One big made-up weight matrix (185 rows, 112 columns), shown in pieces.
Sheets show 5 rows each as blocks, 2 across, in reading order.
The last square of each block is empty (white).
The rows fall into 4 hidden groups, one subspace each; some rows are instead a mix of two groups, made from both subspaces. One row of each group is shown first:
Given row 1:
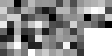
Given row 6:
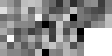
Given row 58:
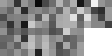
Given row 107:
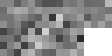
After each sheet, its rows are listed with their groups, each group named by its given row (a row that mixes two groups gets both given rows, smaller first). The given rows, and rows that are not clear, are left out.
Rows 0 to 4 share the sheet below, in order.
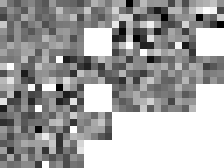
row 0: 1 and 58
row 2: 1
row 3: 58 and 107
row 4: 6
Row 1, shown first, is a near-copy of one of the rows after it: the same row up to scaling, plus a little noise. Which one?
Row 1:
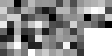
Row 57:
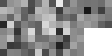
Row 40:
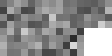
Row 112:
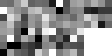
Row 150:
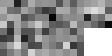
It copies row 150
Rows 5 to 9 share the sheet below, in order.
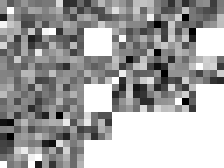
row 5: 1
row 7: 1 and 107
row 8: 1
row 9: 1 and 107
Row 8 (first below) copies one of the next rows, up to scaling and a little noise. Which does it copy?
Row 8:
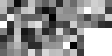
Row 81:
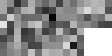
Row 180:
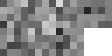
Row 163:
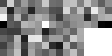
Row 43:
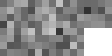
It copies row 81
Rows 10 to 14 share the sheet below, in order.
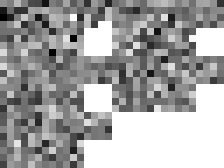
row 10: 1 and 58
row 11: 107
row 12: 1
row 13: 6
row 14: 6
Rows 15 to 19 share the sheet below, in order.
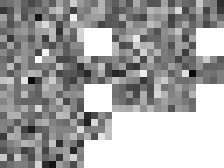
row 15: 6
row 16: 107
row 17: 58
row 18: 58
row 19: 1 and 58
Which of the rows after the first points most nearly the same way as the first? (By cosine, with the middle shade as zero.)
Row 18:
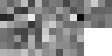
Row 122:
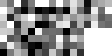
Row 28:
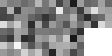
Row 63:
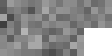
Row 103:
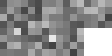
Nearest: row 28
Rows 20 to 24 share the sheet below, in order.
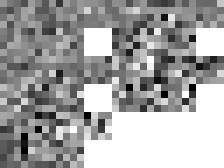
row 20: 1
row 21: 107
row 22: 107
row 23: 6
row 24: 58 and 107
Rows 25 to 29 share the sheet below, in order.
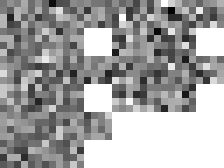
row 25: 6
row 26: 6
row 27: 58 and 107
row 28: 1 and 58
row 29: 107
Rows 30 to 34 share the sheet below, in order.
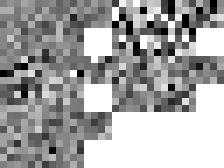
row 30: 6
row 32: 58
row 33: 1
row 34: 6
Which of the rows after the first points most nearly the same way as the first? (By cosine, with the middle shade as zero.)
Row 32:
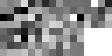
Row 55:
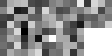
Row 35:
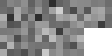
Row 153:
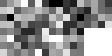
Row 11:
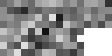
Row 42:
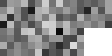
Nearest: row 55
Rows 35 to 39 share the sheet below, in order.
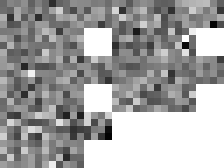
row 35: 6
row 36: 1
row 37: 58 and 107
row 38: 107
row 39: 58
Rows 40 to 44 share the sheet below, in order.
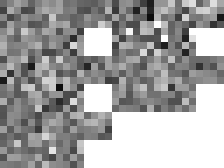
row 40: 1
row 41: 6
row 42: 1
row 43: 1
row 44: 6
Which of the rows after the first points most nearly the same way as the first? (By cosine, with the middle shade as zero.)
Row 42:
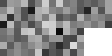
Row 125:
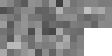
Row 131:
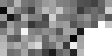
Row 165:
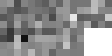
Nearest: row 131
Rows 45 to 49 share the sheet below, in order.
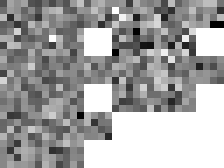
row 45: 6
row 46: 1
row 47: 1
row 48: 1
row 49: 6 and 58
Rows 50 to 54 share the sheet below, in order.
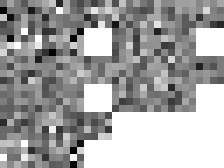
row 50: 1
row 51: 1 and 6
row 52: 58
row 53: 1
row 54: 1 and 107
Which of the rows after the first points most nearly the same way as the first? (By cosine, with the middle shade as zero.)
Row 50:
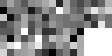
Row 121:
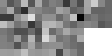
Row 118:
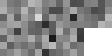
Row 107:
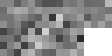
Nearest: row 107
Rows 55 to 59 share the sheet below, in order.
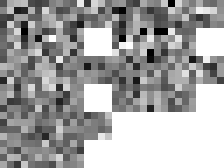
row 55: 6 and 58
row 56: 1
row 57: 1
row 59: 1 and 107
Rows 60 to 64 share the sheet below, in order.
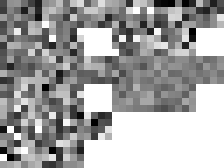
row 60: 6
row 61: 6 and 107
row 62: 1 and 107
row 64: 6 and 107
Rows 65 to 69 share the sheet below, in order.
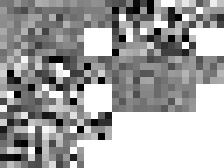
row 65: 107
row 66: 6
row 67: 6
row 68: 58
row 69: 1 and 58
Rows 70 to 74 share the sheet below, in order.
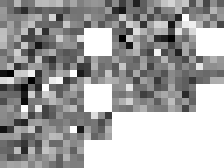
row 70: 107
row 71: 6
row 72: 58 and 107
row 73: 1 and 6
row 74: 58
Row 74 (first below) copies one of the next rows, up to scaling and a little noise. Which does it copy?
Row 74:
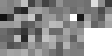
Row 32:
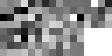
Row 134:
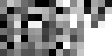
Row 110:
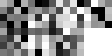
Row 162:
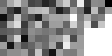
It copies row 32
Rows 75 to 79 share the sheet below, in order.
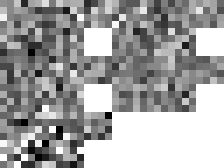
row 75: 58 and 107
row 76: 1
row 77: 6
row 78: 1 and 6
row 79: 107
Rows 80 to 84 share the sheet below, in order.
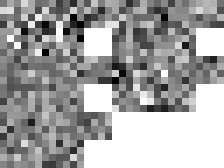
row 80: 6
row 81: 1
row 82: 1 and 58
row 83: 1
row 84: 1
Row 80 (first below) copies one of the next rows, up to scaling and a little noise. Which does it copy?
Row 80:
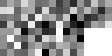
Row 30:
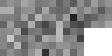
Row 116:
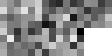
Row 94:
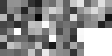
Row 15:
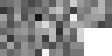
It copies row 30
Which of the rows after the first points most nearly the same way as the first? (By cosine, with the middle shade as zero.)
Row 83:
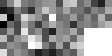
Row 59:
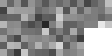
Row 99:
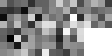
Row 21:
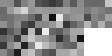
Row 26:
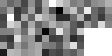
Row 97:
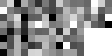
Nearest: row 59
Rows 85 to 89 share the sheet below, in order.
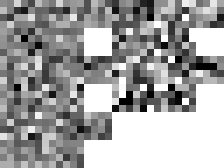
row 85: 58 and 107
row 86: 6
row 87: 6
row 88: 1
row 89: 58
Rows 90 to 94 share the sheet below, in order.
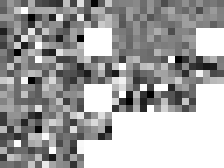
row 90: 58 and 107
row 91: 6
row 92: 58
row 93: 1
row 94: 6
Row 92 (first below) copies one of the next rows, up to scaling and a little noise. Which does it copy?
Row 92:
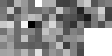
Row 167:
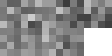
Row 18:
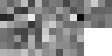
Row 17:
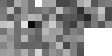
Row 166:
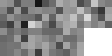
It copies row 17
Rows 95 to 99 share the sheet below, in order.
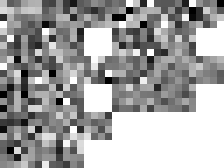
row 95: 1 and 6
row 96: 58
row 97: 1 and 58
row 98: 6 and 58
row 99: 6 and 58
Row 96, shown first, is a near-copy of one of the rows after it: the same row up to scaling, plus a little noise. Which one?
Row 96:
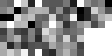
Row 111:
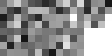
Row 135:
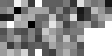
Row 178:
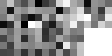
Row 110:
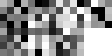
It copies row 135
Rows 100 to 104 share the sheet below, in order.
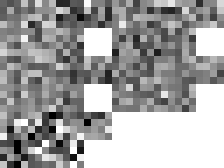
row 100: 58 and 107
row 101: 6 and 107
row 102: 58
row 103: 6
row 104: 6 and 107
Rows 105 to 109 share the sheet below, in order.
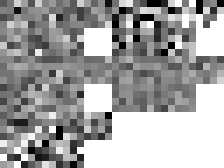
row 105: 58 and 107
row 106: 58
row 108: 58
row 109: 107
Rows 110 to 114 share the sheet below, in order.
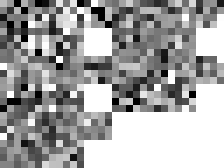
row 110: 58
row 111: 58
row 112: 1
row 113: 107
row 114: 1
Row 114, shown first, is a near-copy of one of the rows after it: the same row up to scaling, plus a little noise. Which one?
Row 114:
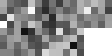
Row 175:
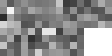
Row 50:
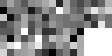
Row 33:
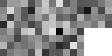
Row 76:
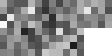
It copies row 76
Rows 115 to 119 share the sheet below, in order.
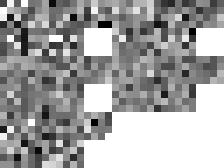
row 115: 1 and 6
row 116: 6
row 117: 6 and 58
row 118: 6
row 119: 1
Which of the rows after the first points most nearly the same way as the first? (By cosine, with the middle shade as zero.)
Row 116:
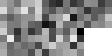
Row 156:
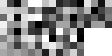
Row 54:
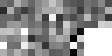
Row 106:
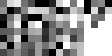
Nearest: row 156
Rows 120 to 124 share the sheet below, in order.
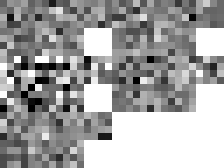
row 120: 6
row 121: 58
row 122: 107
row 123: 58
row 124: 1
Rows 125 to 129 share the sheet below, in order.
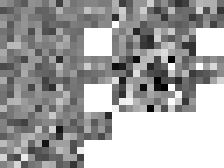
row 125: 1
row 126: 1 and 58
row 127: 1
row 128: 1
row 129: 107
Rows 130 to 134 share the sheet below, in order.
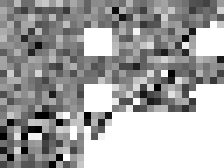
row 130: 107
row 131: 1
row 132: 6
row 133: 107
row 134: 58
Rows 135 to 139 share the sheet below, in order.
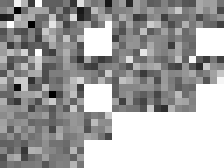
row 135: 58
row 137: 6
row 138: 58
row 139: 1 and 107
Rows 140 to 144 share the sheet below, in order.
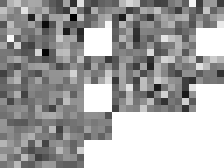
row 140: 6 and 58
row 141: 6 and 58
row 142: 58
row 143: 6
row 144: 107
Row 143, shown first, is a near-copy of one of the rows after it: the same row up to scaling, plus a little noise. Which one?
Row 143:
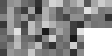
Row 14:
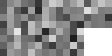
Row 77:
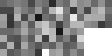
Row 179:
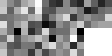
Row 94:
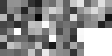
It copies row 14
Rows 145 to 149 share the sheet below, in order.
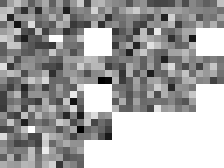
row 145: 6 and 107
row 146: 107
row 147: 1
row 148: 6
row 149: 58
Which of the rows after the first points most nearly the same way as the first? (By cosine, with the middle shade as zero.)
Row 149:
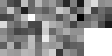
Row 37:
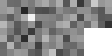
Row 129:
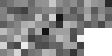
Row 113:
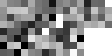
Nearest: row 37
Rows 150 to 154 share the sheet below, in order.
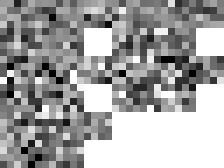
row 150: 1
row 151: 1
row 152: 1 and 6
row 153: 6 and 58
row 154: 107
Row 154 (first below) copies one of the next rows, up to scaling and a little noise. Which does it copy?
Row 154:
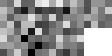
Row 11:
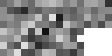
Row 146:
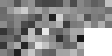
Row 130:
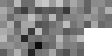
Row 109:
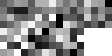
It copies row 130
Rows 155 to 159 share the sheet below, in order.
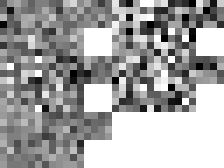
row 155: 1
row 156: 6 and 58
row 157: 6 and 58
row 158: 1
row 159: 6
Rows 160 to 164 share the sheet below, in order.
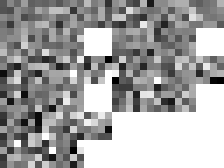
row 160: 6 and 107
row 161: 58
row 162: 58
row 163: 1
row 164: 6
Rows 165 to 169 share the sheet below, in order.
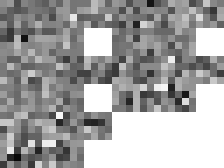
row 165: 1 and 58
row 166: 58
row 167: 58
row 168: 1 and 6
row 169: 1
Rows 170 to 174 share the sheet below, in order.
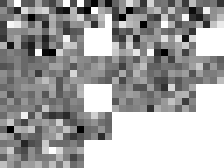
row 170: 58
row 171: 1 and 58
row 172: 6
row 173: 1
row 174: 6 and 58
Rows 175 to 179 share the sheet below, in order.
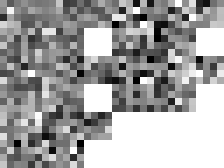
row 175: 1
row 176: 58
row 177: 58
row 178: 58
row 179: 6
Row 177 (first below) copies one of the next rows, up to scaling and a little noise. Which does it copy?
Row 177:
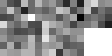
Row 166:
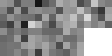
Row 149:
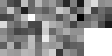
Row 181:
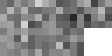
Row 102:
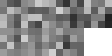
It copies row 149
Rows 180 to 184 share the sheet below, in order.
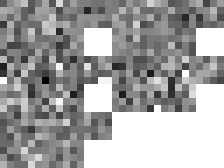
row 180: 1
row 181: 58
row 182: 1
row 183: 6
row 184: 107
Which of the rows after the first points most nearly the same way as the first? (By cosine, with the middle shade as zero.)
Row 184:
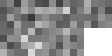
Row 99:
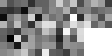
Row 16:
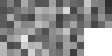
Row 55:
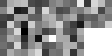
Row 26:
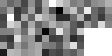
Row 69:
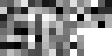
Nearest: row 16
